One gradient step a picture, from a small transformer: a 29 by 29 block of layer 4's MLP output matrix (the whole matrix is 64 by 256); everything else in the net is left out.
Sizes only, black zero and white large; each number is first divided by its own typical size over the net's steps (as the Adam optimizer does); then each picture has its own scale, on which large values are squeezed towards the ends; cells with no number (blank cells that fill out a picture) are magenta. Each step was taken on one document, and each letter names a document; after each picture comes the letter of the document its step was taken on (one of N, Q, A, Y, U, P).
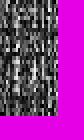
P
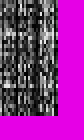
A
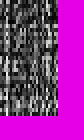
P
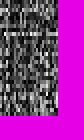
P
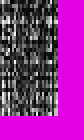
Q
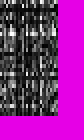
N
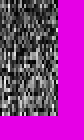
P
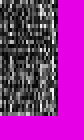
N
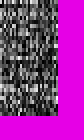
N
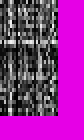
N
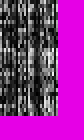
A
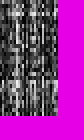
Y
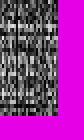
Y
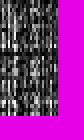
Q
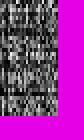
Y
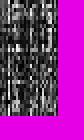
Q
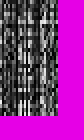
A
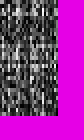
Q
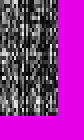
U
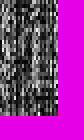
U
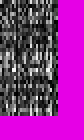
Q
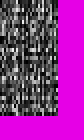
Q
